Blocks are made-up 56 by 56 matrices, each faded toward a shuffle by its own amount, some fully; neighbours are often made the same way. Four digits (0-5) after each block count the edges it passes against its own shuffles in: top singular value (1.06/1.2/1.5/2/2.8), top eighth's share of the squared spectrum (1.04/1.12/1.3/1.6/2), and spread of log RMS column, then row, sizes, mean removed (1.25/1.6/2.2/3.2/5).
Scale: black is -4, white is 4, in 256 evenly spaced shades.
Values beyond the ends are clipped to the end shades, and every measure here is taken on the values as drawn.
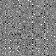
4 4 2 1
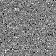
2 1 0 0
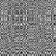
4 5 3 3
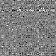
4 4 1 3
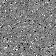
1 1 0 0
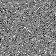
0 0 0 0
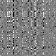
4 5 3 2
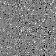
3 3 1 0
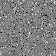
1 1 0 0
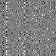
4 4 2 1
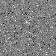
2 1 0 0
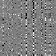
4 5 3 1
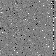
3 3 1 0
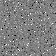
1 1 0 0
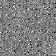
3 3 2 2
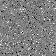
0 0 0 0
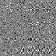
4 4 2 2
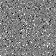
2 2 0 0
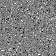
2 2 0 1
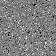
2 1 0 0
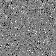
1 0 0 0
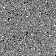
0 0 0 0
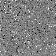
0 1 1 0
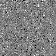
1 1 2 0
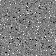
0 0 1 0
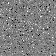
0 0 0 0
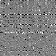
4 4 1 2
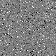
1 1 0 0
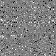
3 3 1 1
